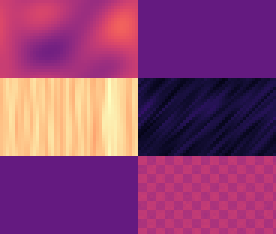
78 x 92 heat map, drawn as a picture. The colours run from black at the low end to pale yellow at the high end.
It is made of 3 by 2 panels. Panel 1,1: middling, smooth. Panel 1,2: low, flat. Panel 2,1: very high, streaked downward, faint in contrast. Panel 2,2: very low, slanting up to the right, faint in contrast. Panel 3,1: low, flat. Panel 3,2: middling, checkered, faint in contrast.
